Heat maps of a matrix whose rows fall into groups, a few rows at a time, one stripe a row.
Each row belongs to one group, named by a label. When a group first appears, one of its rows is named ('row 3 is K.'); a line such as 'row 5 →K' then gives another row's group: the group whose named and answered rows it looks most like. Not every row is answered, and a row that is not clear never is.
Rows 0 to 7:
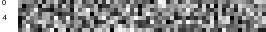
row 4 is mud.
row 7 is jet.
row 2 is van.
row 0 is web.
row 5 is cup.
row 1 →van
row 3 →van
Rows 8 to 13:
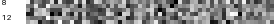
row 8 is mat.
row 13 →jet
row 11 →mud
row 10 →mud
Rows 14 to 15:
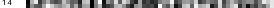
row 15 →cup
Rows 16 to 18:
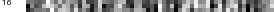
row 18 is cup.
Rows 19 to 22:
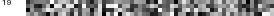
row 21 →cup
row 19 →cup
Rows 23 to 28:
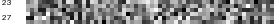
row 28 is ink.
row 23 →jet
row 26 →mat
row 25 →jet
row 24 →mat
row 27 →mud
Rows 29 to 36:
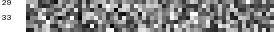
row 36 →mud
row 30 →jet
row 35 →ink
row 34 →cup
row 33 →van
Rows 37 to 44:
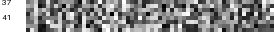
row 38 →jet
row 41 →jet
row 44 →jet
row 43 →jet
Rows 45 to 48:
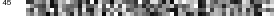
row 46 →web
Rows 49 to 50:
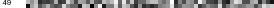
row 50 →web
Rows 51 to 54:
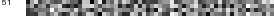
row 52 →van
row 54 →van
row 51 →web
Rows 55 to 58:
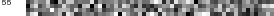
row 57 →cup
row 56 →web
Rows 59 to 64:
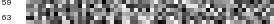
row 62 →mat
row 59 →ink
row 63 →mud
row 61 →van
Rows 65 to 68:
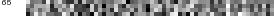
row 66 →ink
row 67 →ink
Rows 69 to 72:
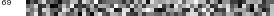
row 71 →mud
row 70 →ink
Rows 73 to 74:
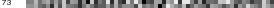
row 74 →web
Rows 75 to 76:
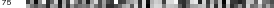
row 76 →van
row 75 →van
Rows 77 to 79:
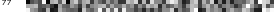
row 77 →van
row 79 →web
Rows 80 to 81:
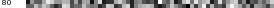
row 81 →mud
